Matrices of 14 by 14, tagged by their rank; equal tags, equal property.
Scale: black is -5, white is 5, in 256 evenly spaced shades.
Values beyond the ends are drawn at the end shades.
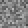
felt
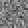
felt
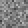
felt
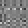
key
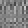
key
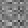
key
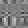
key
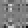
key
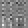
key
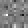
key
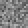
felt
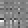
key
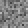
felt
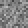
felt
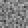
felt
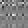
key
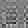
key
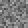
felt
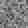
felt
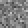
felt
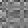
key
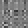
key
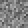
felt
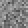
felt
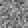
felt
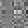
key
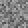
felt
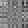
key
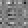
key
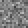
felt
